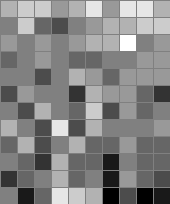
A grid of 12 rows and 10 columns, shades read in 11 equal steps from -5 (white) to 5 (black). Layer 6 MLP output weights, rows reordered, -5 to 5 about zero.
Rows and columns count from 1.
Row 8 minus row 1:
0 3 5 -3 4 2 1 4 4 1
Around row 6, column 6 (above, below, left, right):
-1 -3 3 -1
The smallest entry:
-5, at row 3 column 8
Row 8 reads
-2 0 2 -4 2 -2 0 0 0 -1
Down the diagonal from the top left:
-2 -3 -1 0 -2 -2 2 0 1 1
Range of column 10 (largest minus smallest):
7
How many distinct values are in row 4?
3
